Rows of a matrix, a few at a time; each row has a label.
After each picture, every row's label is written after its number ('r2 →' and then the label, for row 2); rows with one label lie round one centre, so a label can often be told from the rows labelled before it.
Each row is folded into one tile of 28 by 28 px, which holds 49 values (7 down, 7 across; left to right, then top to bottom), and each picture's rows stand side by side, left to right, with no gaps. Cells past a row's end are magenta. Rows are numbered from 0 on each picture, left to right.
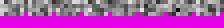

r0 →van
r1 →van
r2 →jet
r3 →van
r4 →jet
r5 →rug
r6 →rug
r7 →van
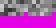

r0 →rug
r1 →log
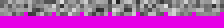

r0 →jet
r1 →rug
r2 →log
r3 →van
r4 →van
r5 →rug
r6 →jet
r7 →jet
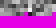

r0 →jet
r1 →rug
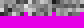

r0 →rug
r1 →van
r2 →jet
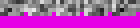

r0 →rug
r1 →van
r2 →van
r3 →van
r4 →rug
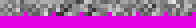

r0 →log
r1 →log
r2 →rug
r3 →rug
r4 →van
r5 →log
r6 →log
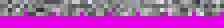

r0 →log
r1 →rug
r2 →jet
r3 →log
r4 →log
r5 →jet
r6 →van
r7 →jet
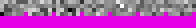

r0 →rug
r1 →van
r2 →van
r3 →log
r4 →log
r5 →jet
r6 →jet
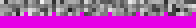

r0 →van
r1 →van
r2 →van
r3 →rug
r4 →jet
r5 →van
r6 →rug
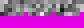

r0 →rug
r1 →log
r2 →rug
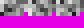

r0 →rug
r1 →van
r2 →van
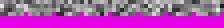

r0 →rug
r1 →jet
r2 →rug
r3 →van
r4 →rug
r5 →log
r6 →rug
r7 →jet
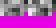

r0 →van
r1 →van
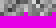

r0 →rug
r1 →log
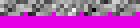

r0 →rug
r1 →rug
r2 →log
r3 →rug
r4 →rug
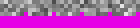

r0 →log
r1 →van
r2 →log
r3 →jet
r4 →log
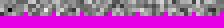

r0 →rug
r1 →log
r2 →van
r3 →log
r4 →jet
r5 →jet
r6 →van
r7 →van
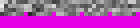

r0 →rug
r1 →rug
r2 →jet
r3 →log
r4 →jet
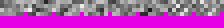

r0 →jet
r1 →rug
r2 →rug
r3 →van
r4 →jet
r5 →rug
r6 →log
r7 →log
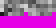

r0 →rug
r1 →jet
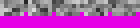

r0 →van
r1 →van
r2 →jet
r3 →van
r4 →jet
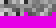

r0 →van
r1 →log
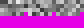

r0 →jet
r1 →van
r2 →log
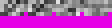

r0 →rug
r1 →rug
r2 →van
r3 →jet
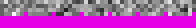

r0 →log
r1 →jet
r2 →rug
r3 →van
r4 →log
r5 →log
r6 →van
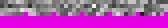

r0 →jet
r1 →jet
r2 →log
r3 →log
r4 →jet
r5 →rug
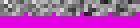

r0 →log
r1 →log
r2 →van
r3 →rug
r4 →rug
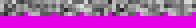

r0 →rug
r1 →jet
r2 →rug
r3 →van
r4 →rug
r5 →jet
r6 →jet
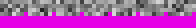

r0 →log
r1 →van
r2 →van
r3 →log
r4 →van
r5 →jet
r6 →rug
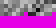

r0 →log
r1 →rug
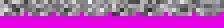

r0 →van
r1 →log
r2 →log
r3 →log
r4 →rug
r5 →rug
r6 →van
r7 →jet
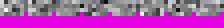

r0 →van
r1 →van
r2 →jet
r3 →rug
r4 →jet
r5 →van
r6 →rug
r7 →jet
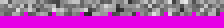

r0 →log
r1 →rug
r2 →jet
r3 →rug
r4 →rug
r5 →log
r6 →van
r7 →log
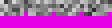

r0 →van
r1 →jet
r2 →log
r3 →rug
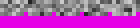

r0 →log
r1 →jet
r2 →log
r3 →rug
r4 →van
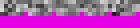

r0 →rug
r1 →jet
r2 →jet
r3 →jet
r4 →rug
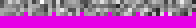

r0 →jet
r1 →van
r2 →van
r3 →jet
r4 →log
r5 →van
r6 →van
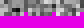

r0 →van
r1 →jet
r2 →van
